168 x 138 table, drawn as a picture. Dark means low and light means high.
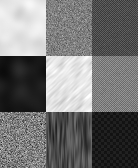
The table splits into 3 rows of 3 panels. Panel 1,1: very high, smooth, faint in contrast. Panel 1,2: middling, fine-grained. Panel 1,3: low, checkered. Panel 2,1: very low, smooth, faint in contrast. Panel 2,2: very high, slanting up to the right, faint in contrast. Panel 2,3: middling, checkered. Panel 3,1: middling, fine-grained, strong in contrast. Panel 3,2: low, streaked downward. Panel 3,3: very low, checkered, faint in contrast.
